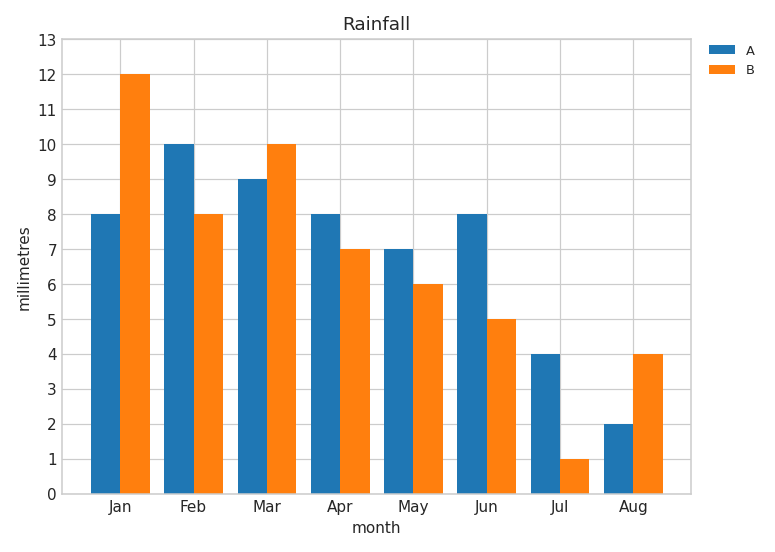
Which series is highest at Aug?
B
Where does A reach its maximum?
Feb
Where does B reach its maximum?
Jan
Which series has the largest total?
A
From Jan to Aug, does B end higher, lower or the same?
lower
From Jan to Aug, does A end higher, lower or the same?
lower
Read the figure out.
Title: Rainfall
x-axis: month, ticks Jan Feb Mar Apr May Jun Jul Aug
y-axis: millimetres, ticks 0 1 2 3 4 5 6 7 8 9 10 11 12 13
Legend: A, B
Values:
A: 8 10 9 8 7 8 4 2
B: 12 8 10 7 6 5 1 4
